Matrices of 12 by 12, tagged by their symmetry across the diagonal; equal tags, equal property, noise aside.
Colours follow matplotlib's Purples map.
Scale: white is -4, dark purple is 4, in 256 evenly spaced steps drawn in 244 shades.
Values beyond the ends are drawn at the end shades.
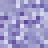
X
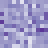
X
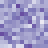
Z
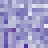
X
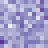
Z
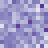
Z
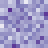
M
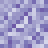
M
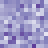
X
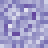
M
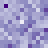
M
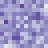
M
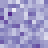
X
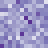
Z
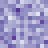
X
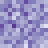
M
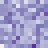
Z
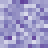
Z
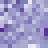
X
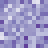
M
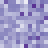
Z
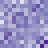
M
